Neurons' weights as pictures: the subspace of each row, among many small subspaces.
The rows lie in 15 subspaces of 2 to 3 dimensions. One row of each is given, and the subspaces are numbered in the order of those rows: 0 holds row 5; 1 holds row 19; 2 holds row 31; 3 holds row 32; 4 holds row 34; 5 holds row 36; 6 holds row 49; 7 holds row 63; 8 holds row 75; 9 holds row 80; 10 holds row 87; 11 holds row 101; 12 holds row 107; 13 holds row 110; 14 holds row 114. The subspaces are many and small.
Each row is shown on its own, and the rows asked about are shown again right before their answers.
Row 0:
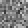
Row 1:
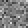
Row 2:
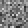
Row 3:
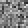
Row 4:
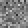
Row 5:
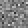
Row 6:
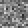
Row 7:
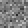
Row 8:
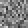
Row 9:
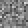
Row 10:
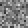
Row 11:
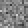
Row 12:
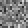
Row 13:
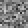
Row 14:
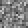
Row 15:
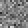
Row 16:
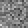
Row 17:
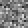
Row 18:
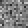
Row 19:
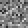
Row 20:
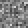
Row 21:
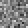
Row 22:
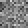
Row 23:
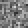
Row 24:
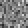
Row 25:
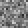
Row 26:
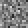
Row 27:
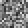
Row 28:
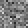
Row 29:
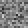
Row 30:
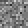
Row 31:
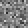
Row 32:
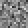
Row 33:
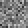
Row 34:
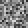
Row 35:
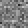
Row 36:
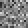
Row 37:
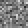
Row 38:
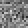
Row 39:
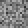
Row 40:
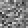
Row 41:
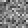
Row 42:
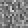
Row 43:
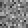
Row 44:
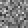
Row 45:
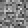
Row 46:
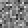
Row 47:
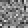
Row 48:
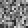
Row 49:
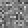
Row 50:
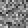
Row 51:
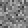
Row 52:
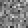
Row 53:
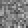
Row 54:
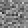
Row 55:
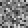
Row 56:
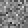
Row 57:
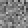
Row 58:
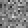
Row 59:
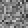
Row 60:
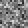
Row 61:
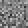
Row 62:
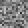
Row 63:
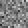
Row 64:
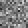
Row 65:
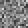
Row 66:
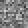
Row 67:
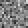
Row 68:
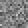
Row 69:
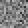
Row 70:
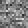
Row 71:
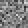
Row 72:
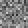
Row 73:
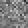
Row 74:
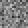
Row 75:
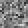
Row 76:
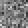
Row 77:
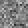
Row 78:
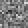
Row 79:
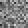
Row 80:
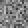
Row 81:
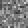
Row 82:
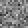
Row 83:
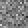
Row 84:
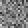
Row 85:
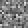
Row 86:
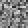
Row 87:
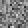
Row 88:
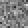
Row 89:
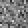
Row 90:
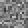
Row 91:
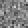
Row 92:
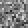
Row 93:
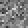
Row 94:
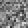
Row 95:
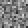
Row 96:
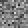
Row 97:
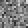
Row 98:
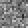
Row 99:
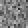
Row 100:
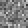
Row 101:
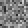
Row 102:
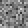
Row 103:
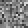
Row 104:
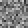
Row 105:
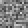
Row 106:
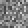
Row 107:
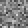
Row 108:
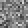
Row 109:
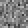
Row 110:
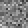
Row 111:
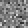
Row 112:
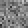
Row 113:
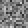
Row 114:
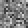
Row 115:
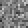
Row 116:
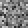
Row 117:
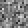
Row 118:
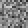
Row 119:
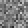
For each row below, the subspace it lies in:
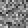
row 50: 0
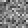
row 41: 3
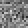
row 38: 10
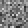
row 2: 10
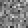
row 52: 5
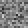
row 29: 0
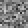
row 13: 14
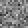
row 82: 12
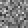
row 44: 1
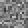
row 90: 14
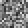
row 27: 4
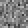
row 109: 0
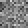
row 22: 5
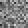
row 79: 5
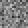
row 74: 3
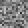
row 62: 14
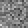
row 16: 13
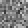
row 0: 9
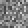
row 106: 9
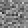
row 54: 0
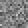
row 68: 11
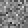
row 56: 12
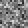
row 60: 2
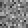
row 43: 5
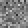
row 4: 12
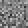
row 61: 10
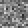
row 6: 10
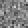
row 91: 13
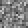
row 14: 8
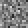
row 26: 3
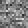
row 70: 14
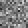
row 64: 7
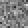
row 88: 13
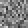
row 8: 1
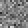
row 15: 5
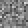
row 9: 8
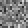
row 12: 11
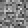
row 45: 14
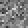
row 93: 1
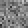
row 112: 13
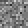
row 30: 6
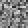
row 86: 3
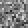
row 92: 10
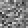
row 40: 0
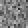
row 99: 7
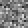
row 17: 2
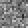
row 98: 10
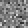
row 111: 2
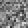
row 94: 10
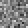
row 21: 10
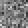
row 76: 13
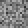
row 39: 9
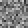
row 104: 2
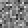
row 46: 6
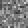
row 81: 7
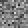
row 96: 0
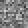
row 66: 14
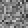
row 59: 4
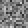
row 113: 4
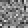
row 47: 2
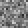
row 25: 1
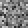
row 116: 1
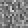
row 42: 3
